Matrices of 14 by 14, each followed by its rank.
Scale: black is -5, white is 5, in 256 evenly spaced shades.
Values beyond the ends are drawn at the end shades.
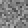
full rank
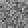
full rank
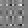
one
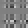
one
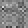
three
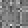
three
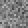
full rank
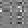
two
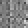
three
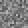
full rank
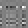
one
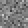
full rank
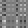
one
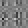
two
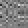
two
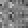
three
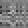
two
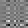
one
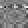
two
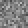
full rank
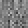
three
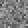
full rank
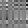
one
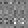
two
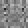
three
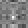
two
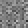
three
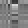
one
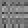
two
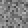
full rank
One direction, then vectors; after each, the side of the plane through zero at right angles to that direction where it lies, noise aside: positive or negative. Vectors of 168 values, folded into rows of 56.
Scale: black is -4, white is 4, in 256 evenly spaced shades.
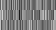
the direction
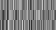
negative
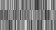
negative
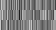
positive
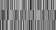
negative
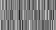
positive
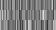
positive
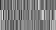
positive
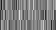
negative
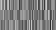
positive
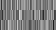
negative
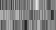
positive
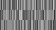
negative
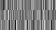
negative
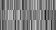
negative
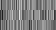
negative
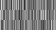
positive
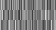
positive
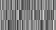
positive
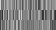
negative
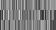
negative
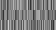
negative
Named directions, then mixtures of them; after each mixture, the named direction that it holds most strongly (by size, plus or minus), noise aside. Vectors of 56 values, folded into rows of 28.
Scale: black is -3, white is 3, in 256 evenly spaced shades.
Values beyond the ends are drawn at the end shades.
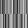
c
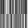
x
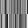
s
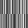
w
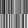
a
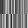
x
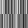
c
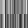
a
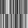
x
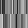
c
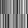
c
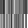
a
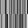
s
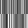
a
